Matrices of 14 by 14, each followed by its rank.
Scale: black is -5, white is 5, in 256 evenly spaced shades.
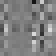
two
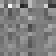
two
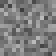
full rank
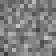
full rank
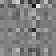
two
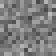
full rank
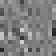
three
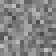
full rank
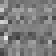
three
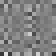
two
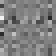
two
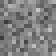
full rank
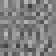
three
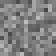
full rank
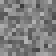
full rank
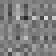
two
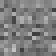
three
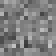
three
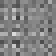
three
